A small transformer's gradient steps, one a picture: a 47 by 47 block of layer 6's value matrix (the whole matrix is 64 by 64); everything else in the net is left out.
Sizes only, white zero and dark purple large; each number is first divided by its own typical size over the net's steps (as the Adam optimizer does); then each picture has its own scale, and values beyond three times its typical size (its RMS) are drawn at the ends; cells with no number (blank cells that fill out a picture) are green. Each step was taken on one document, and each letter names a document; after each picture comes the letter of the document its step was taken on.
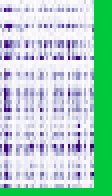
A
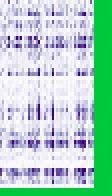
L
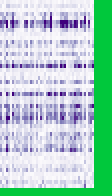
A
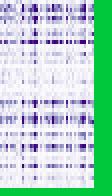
L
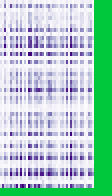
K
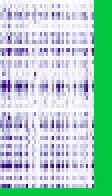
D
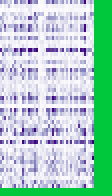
K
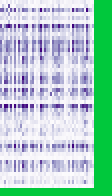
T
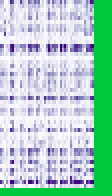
K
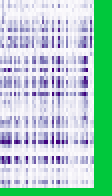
D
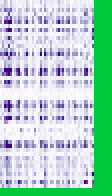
A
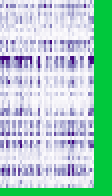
T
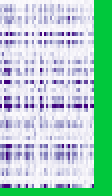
A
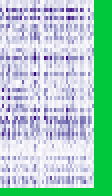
T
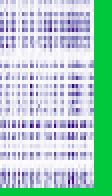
T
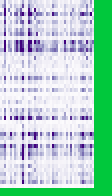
L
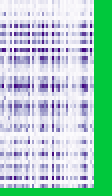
D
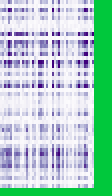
D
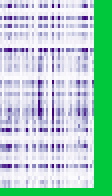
D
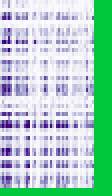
D
